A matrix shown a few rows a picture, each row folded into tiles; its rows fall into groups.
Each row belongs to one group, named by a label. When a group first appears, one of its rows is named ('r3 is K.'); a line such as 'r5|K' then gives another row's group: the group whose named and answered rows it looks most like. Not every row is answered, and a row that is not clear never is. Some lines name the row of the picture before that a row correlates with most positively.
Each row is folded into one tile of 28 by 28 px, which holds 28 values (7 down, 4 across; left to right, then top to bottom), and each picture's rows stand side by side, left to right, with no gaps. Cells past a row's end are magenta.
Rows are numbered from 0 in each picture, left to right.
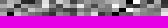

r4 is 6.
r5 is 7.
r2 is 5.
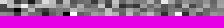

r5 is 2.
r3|7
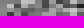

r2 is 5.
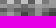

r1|2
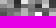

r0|6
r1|7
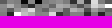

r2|6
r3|2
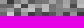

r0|7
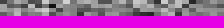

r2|2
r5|6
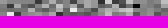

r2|6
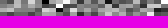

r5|2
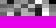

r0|7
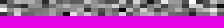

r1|6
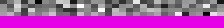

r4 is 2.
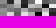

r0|7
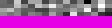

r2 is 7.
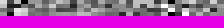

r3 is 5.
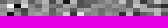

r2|7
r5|5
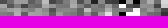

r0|5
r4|7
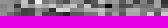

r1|2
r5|7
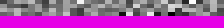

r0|5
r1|6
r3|2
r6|6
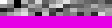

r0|6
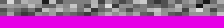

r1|6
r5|6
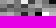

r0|2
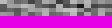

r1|5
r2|5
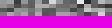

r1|2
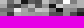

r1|5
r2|2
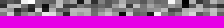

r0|2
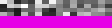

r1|2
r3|5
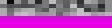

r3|6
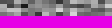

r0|5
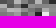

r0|5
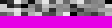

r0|5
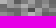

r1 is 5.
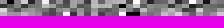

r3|2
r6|2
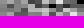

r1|5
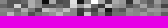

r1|6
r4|6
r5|5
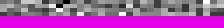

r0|6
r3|5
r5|6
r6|6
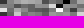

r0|5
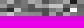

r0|6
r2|6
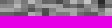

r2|5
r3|6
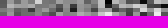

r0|2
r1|2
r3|7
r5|5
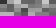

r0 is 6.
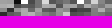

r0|6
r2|2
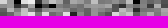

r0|6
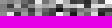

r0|7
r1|2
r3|2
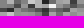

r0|6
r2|6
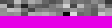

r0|5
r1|6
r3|7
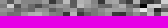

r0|7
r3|6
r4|6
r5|2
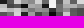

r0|5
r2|2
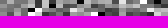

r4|2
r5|6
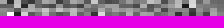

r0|7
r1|5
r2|5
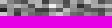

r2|5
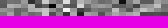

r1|5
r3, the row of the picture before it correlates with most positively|0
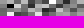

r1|2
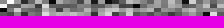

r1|7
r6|6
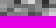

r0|6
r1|6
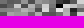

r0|7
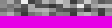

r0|2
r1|5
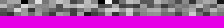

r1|2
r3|6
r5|5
